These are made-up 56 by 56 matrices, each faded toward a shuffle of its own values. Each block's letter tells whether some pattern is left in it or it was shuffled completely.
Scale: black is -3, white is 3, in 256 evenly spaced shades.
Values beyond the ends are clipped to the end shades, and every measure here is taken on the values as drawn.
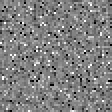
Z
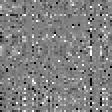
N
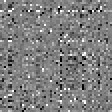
N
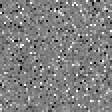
Z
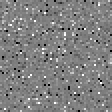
Z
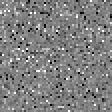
Z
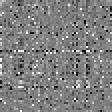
N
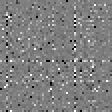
N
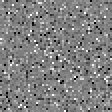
Z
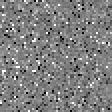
Z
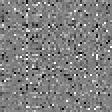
N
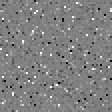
Z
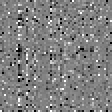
N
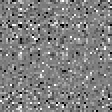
N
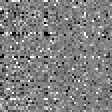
N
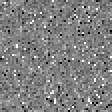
Z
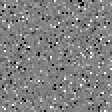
Z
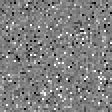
Z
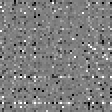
N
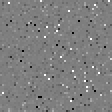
Z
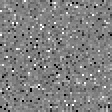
Z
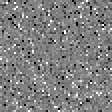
Z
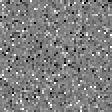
Z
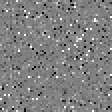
Z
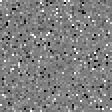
Z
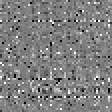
N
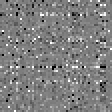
N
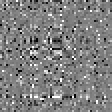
N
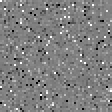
Z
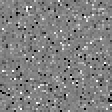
Z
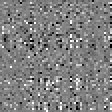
N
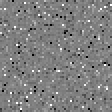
Z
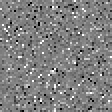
Z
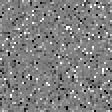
Z
